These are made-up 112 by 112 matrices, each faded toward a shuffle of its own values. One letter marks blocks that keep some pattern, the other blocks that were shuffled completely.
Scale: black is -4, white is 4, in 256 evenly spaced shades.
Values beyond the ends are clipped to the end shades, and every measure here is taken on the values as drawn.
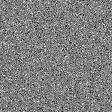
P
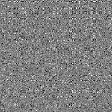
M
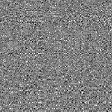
M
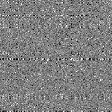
M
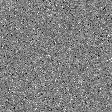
P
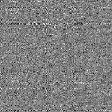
M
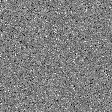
P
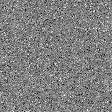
P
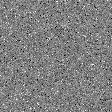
P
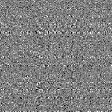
M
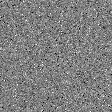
P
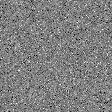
P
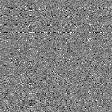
M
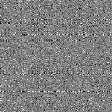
M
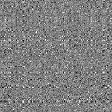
M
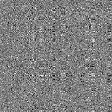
M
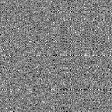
M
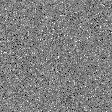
P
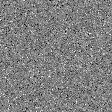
P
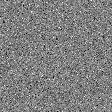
P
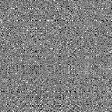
M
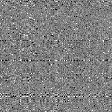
M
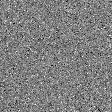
P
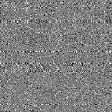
M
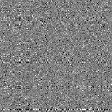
M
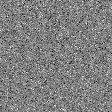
P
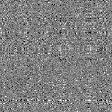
M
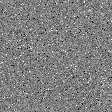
P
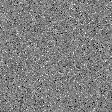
P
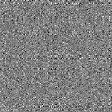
M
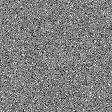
P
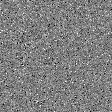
P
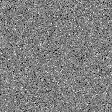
P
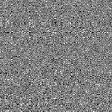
M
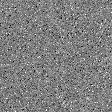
P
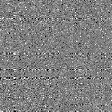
M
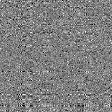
M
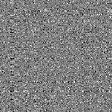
M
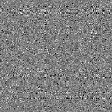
M
